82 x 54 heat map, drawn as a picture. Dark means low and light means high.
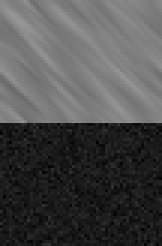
It is made of 2 by 1 panels. Panel 1,1: middling, slanting down to the right, faint in contrast. Panel 2,1: very low, fine-grained, faint in contrast.
